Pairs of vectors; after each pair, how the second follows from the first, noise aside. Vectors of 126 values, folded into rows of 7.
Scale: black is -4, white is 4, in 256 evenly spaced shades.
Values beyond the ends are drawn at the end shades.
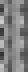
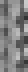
wrapped around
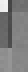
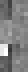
wrapped around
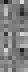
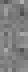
shrunk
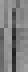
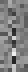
sign-scrambled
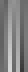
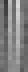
reversed
